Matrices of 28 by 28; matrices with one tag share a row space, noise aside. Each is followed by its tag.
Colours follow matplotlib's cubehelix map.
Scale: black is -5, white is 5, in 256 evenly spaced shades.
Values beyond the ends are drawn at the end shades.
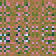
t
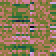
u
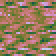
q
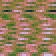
q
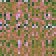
t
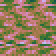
q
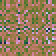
t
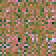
t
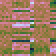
u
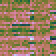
u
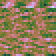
q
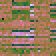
u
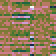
u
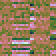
u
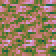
q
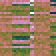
u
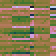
u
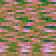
q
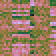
u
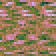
q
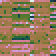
u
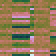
u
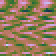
q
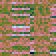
u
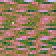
q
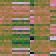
u
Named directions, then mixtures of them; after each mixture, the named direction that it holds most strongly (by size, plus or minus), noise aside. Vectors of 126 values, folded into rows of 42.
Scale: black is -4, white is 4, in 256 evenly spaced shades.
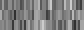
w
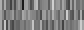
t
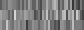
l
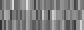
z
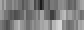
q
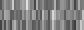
z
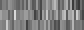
l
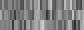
w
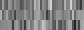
w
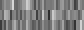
z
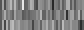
t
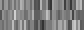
w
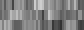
q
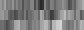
q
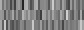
t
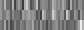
t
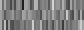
t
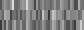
z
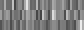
z
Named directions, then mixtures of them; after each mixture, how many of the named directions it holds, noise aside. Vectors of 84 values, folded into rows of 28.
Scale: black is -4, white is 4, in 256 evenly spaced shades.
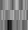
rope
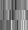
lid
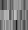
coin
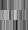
one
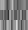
three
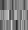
two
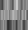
two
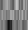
one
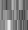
three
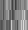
one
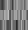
three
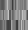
three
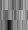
three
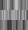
two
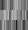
two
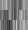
three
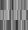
three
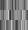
two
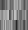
one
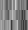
one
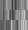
one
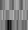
one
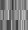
three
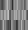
three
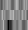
one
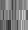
two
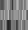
three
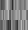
three
